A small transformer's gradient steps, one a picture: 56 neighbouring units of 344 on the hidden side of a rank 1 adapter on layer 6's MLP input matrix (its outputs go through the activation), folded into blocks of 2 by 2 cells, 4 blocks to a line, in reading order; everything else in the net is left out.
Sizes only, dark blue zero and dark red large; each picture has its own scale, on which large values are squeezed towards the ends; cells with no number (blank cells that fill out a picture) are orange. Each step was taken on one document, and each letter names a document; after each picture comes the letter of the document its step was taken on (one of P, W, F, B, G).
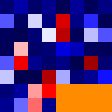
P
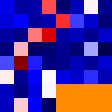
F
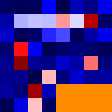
P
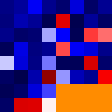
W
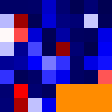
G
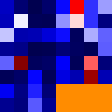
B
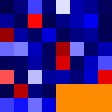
G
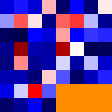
P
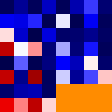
G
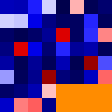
P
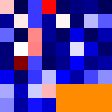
F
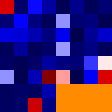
W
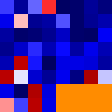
F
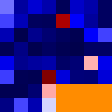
W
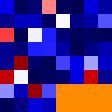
F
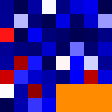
F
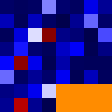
F
